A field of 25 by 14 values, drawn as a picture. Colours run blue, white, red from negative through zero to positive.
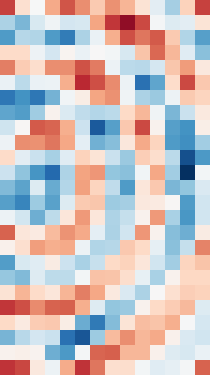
Rings: centred on the middle left. Odd rows or columns: none. Ninth with the highest average: top middle. Average level on the scale: 50%.
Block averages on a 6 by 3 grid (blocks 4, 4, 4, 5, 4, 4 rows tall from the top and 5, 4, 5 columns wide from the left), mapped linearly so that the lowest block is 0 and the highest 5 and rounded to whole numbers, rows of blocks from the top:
1 5 4 / 1 4 2 / 2 0 0 / 1 2 1 / 3 3 3 / 2 3 3
